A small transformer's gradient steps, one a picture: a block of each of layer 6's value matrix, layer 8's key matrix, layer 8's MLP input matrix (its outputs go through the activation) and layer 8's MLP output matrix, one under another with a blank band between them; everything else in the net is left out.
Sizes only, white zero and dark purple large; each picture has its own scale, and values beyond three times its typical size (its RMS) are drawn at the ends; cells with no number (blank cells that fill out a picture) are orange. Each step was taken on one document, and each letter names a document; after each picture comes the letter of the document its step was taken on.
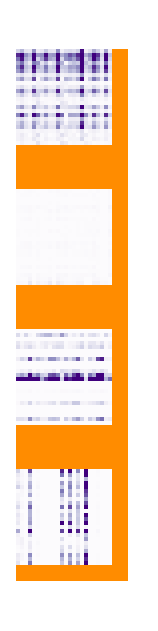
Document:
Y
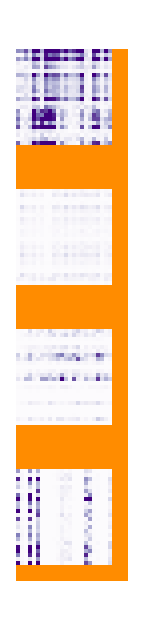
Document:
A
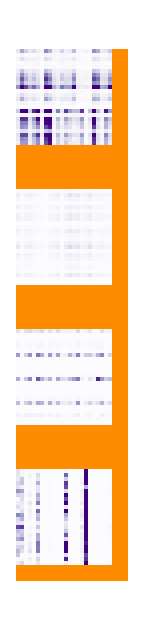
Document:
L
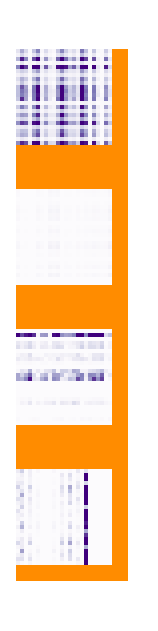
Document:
Y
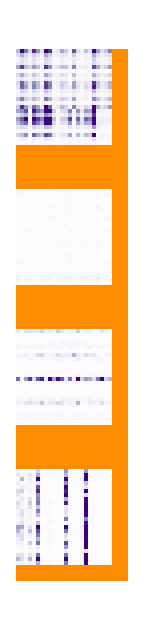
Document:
L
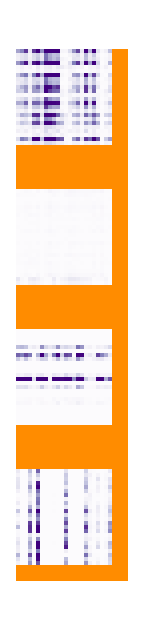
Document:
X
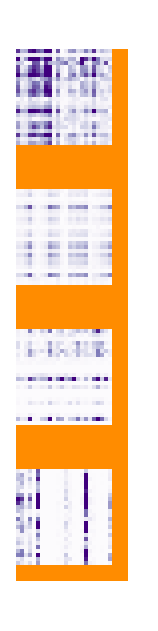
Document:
A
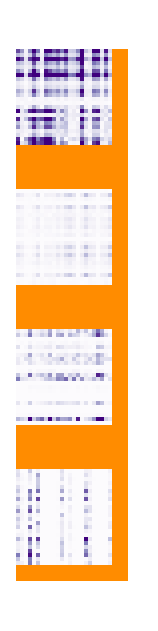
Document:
A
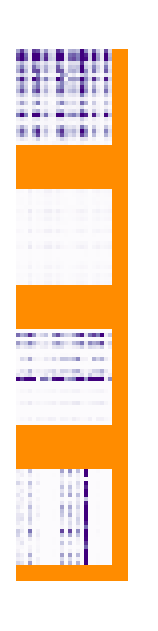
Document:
Y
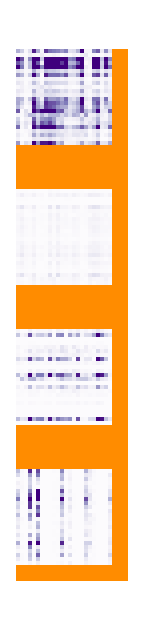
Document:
A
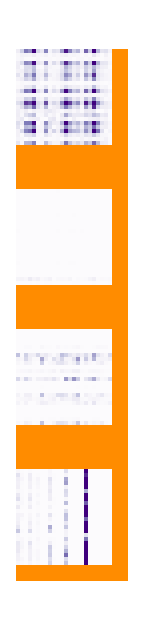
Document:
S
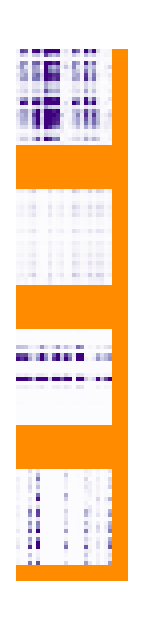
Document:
X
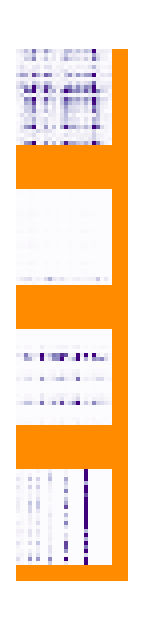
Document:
S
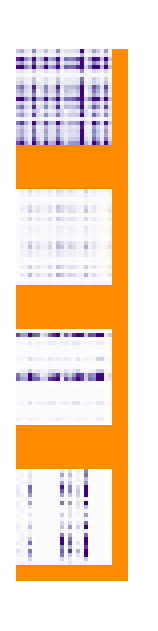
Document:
Y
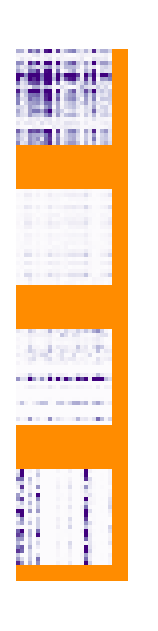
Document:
A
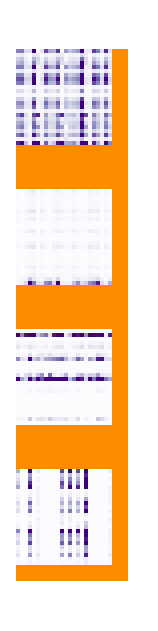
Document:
Y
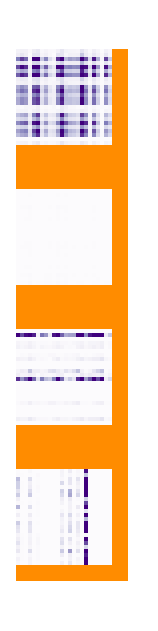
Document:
Y
